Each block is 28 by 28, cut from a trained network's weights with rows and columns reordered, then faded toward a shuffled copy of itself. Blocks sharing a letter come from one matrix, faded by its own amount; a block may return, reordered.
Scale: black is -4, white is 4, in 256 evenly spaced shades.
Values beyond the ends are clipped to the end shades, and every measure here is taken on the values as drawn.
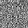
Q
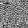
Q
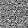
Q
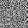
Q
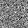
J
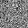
J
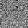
Q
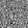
Q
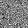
J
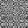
Q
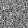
J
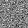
J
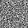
J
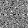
J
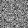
J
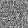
J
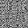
Q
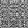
Q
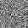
Q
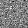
J
